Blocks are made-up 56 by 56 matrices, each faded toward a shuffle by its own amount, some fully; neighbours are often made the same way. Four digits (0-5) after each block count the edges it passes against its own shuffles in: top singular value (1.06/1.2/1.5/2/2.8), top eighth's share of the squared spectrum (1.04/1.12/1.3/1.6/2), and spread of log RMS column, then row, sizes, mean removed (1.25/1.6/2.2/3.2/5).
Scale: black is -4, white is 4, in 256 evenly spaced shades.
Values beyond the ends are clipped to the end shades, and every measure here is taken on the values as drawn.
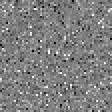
0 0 0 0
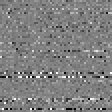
3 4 0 3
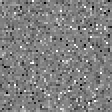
0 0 0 0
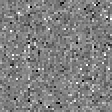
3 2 0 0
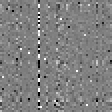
4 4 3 0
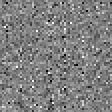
3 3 2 1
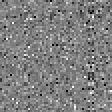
3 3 2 0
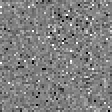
2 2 1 0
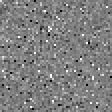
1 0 0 0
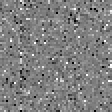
2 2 1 0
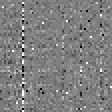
4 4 2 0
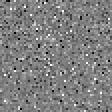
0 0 0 0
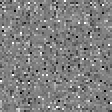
3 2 1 1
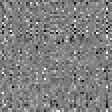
4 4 3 2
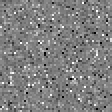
1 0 0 0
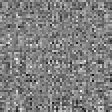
4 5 2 2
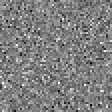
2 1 0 0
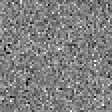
0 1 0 0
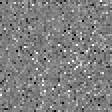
1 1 0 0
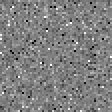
0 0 0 0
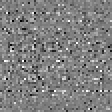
2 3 1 3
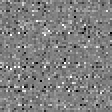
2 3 1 2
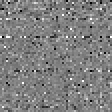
2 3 1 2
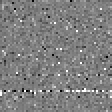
3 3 0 1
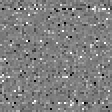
2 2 0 1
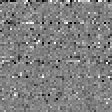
2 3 1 3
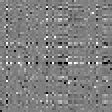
5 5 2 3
